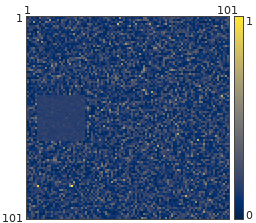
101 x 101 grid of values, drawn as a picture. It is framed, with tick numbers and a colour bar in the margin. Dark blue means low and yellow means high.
Stripes: none. Slope: none. Grain: fine. Odd patch: calmer, in the middle left. Odd rows or columns: none. Histogram: skewed, a long tail of high values. Mirror symmetry: none.
